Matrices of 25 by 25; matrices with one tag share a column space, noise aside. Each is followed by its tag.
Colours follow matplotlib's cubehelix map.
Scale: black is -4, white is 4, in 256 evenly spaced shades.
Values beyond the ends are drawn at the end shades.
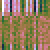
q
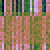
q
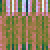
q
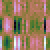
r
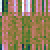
q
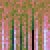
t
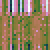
q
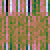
q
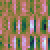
r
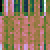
q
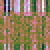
q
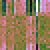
q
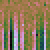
t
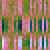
r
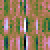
r
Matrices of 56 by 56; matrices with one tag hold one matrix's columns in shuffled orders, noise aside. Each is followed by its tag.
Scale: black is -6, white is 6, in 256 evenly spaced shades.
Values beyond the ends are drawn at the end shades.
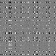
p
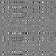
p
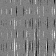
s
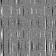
s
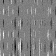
s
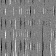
s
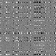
p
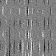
s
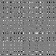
p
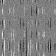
s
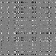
p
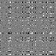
p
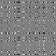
p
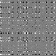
p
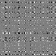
p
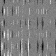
s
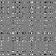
p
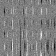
s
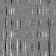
s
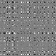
p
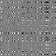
p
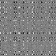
p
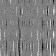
s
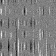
s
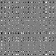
p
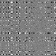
p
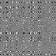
p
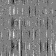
s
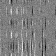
s
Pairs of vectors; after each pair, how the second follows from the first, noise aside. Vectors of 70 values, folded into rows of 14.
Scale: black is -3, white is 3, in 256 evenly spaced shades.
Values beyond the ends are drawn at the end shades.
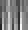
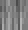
shrunk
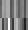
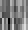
negated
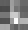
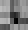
negated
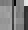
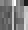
negated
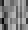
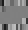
partly zeroed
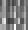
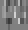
partly zeroed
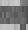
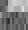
wrapped around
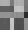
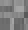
shrunk
